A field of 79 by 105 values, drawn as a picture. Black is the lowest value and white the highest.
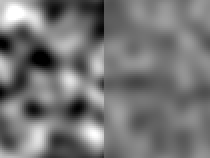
Slope: none. Mirror symmetry: none. Seam: vertical, 50% of the way across, the right part calmer. Lone odd cells: none. Stripes: none.
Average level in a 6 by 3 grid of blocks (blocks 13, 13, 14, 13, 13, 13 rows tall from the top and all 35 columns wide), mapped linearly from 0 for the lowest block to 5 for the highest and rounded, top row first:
504 / 223 / 133 / 231 / 232 / 332
